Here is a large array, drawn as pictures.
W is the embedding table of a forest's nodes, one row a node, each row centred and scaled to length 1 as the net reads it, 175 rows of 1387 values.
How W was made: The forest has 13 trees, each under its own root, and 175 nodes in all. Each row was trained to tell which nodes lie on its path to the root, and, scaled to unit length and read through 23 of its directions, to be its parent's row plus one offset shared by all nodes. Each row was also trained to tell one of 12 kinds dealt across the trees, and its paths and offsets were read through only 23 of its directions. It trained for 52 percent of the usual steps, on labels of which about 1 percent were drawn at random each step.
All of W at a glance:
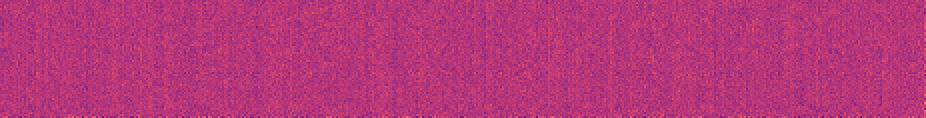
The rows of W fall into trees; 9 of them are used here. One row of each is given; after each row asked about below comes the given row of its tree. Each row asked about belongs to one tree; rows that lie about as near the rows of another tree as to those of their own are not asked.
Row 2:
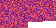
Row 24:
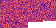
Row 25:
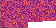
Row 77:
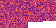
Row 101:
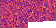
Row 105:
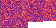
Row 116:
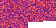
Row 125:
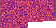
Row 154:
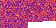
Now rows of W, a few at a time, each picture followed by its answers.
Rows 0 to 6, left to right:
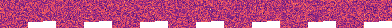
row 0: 2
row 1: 77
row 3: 101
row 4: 77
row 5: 105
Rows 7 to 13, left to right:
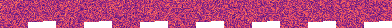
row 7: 25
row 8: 2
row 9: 77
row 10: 154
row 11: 105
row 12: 101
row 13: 105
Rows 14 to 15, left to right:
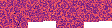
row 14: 154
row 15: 154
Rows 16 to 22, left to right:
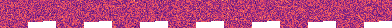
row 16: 105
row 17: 116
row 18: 101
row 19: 101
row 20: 116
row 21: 116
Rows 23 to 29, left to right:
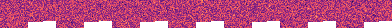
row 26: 116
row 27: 25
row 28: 125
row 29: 105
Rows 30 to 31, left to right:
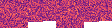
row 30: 101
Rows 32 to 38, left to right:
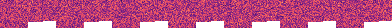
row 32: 101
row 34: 77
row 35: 77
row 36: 116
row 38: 77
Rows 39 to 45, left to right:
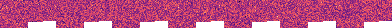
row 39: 25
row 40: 77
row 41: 154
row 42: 2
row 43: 105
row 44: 101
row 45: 77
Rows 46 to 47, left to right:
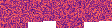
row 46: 101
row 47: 154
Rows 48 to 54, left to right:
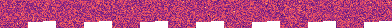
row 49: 25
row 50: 154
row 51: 25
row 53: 101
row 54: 25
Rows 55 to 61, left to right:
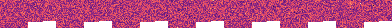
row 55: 154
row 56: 105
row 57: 24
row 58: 154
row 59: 154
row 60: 125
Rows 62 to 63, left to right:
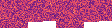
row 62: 2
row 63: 101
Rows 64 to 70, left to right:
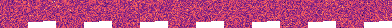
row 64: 125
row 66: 125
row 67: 105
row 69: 105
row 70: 25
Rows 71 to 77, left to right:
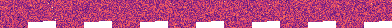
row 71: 116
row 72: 25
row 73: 77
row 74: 77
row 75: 25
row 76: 2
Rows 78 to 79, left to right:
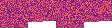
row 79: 2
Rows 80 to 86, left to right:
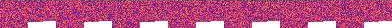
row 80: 105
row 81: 125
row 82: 154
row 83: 101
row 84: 25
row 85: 101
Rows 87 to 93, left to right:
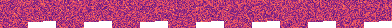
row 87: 101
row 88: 125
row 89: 2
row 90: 101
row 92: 116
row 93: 125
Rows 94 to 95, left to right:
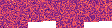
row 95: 105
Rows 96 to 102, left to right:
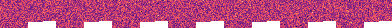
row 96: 2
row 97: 154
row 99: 154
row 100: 154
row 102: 125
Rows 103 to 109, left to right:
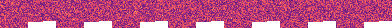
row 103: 24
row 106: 125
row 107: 101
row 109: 154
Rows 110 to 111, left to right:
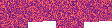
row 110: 154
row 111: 105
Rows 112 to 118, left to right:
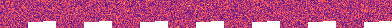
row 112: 105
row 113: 154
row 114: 25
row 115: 125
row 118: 105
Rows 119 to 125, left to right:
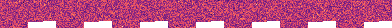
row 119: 116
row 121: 125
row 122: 25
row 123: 105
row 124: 154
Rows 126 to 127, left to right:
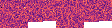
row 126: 105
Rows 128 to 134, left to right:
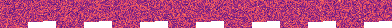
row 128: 77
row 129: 116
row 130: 125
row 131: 101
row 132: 101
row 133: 25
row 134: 125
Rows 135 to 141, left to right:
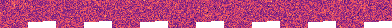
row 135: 24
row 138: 116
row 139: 24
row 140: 77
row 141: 125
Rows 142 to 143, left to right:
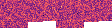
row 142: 154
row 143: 125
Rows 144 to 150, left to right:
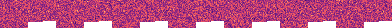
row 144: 2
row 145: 116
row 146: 125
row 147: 101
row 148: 101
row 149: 125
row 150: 154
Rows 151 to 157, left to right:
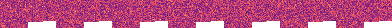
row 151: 125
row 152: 116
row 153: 101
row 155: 2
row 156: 25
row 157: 105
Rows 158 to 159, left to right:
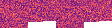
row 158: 101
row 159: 154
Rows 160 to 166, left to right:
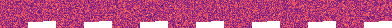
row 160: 105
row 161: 105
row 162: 105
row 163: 125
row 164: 105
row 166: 24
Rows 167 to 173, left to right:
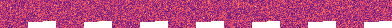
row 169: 154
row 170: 25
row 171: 77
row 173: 25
